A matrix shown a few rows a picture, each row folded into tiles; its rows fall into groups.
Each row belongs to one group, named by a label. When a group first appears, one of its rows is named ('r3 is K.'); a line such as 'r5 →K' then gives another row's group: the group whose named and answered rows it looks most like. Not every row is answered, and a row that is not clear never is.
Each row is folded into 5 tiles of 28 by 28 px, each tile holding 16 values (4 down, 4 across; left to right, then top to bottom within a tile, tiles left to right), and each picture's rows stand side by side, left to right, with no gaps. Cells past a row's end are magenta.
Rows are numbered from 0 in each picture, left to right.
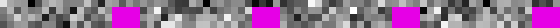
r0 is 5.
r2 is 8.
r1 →5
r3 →5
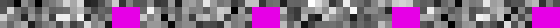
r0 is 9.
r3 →9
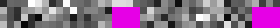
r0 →8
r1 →9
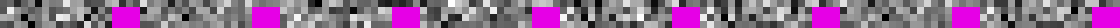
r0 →9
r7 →9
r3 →8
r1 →5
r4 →9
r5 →9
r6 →5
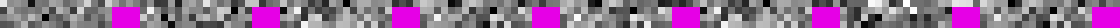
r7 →5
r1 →9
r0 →5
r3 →5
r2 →5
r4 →5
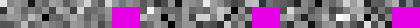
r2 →9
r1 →9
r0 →5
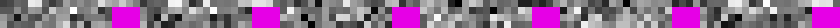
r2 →9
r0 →8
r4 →5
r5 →8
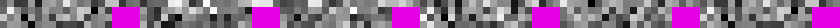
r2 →8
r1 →8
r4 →5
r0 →9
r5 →9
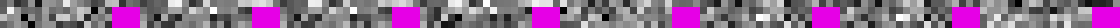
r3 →8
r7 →5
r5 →9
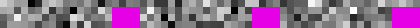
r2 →8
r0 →5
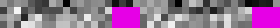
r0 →5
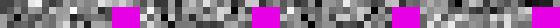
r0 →8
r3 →5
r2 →9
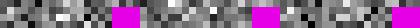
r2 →9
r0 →9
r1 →8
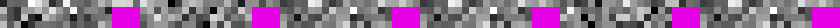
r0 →8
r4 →9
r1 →5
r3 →8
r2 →8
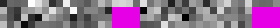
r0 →8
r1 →5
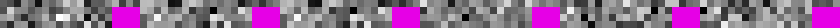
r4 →9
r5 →5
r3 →5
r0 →9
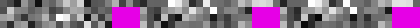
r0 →9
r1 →8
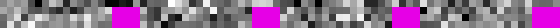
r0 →5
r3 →5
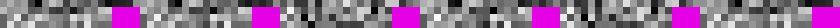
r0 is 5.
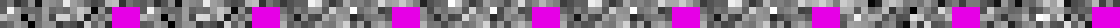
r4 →8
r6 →5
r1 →9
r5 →8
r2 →8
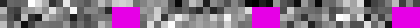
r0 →8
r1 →5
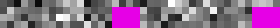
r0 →9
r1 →8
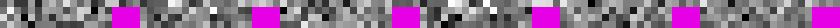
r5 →5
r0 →9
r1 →8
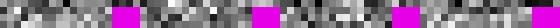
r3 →5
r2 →9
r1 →8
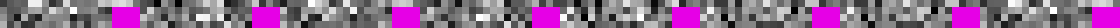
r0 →8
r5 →9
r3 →9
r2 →8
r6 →9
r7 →8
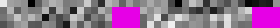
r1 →5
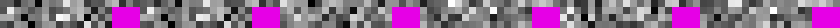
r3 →8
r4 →9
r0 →9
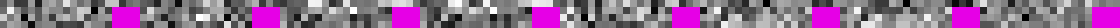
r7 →5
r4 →9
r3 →8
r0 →9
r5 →5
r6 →5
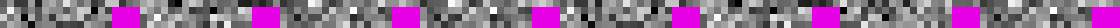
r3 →8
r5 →5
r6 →5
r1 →5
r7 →8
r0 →9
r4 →9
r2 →8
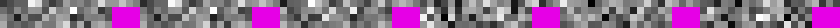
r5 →9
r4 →5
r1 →8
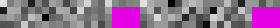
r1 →5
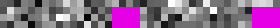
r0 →9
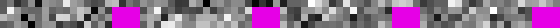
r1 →5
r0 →9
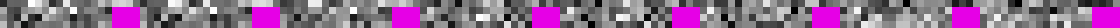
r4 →9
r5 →9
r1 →8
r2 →8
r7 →5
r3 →9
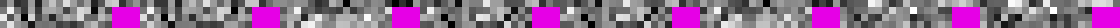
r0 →9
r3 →9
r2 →5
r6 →8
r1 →9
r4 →9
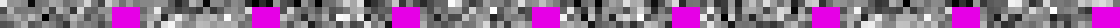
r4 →9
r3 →8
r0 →5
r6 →5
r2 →9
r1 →5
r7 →8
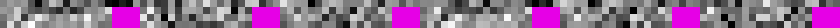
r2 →5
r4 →5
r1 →9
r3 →5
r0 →5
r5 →9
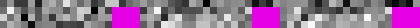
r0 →9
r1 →5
